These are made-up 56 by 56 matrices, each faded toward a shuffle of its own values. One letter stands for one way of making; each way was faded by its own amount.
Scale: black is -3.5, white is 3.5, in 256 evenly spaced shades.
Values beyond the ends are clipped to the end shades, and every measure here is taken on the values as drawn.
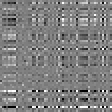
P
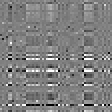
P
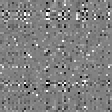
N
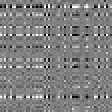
P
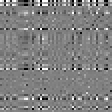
P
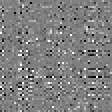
N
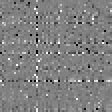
N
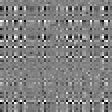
P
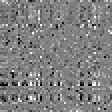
N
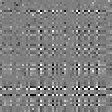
P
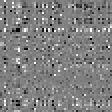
N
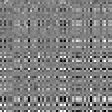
P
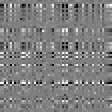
P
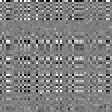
P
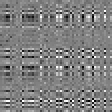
P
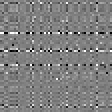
P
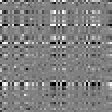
P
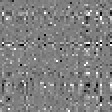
N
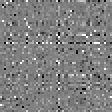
N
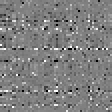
N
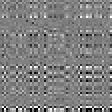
P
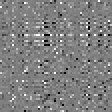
N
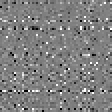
N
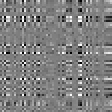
P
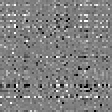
N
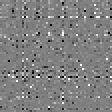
N
